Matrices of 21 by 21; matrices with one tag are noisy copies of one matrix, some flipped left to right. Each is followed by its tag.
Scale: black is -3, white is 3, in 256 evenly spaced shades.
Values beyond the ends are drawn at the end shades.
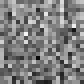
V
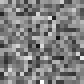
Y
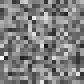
Y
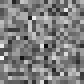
Y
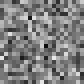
Y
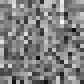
V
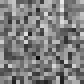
V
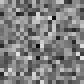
Y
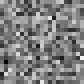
Y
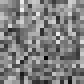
V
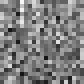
V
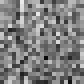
V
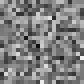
Y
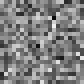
Y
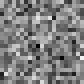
Y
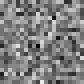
Y
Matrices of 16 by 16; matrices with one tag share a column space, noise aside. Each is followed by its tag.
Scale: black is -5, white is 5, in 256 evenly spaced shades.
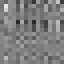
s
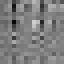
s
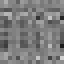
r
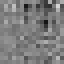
s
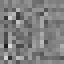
r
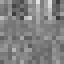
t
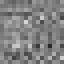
r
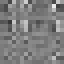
s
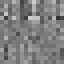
t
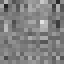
s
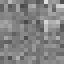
s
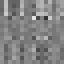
t
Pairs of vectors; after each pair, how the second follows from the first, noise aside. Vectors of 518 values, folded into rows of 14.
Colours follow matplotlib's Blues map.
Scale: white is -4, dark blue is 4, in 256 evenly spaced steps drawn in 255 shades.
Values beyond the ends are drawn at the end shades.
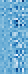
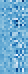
copied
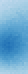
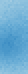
shrunk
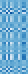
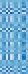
copied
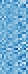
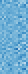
shrunk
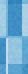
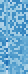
sign-scrambled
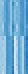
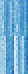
copied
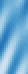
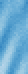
shrunk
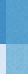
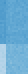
shrunk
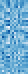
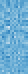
shrunk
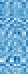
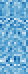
copied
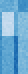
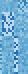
sign-scrambled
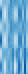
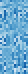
sign-scrambled
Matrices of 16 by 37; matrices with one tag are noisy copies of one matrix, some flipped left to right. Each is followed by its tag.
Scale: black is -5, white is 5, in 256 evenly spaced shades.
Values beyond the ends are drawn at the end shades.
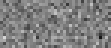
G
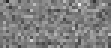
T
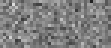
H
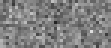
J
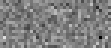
G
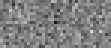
J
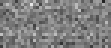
T
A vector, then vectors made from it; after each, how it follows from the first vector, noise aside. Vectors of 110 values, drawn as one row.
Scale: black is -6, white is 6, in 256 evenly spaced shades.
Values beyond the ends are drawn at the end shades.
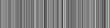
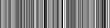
scaled up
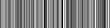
scaled up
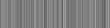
shrunk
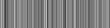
reversed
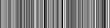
scaled up
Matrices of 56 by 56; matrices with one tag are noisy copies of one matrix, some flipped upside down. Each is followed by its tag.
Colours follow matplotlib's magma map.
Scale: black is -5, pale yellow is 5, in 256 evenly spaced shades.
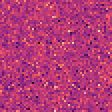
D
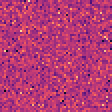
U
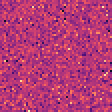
U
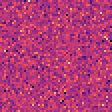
U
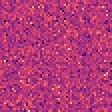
U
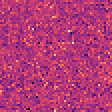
D
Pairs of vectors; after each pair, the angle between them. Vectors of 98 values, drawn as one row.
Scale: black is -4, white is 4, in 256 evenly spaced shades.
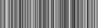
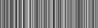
orthogonal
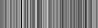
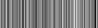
partly opposed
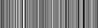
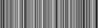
partly aligned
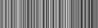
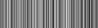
nearly parallel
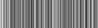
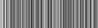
nearly parallel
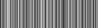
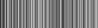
partly aligned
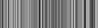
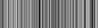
nearly parallel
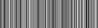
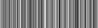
partly opposed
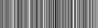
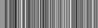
partly opposed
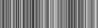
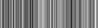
partly aligned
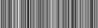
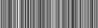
nearly parallel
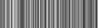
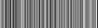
nearly opposite
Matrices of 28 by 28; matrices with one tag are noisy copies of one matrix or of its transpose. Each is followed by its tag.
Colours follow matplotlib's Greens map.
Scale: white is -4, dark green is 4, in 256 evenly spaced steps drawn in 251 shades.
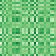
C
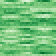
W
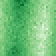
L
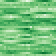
W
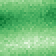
L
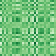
C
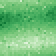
L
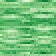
W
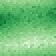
L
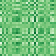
C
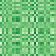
C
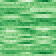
W
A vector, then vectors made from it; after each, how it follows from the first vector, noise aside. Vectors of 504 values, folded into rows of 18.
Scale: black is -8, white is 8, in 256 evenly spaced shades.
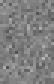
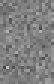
negated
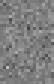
negated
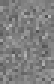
reversed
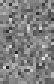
scaled up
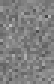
reversed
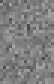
negated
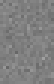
shrunk
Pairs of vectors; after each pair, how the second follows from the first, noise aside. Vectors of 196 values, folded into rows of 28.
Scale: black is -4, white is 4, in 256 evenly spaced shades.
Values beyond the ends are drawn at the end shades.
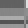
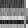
scaled up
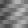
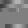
partly zeroed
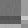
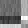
scaled up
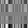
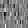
shuffled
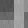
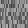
shuffled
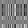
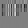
partly zeroed
